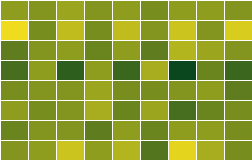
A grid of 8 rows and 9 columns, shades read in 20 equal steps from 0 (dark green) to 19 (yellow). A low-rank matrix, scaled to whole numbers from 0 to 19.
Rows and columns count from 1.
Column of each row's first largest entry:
3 1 7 6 4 4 5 7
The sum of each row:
95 120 90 59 87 85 85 108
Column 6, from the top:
9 10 7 13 9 12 8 6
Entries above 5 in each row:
9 9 9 4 9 8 9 9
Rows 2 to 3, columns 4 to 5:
9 15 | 8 11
